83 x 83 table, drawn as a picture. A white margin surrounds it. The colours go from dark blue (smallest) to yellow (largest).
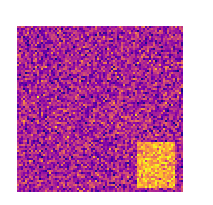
Odd patch: higher, in the bottom right. Odd rows or columns: none. Mirror symmetry: none. Stripes: none. Ninth with the highest average: bottom right.
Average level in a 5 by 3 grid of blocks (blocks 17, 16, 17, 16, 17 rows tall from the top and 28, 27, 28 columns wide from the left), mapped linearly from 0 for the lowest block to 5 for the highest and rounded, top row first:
000
000
000
003
005
